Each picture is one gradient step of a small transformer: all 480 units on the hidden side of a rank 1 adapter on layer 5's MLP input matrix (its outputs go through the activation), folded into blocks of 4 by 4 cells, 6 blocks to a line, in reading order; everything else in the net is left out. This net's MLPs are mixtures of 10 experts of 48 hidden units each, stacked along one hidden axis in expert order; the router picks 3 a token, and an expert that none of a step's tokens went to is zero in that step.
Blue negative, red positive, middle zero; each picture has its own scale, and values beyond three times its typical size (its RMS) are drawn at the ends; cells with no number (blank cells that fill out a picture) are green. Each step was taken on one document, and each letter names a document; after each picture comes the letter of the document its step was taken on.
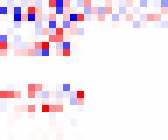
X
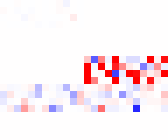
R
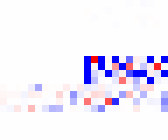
R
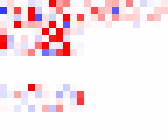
X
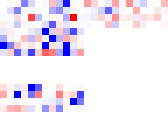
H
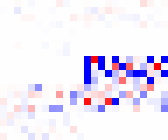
R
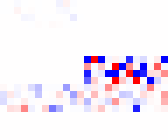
R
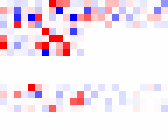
X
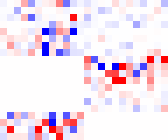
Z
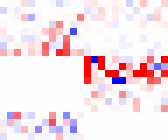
Z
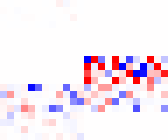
R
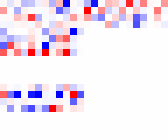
H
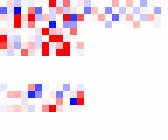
X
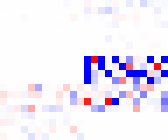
R
